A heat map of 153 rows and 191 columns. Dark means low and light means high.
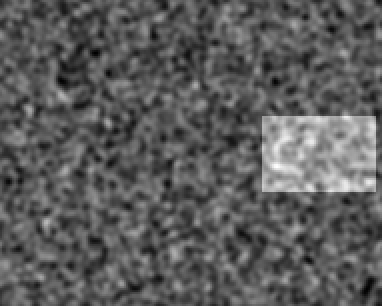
No regular stripes run through it. The middle right is the ninth with the highest average. An odd patch, higher than its surroundings, sits in the middle right. The texture is blotchy.
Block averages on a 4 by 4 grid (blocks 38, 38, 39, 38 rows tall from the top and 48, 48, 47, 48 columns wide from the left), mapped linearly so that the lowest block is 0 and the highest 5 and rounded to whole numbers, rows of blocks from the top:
0011 / 1125 / 1135 / 1111
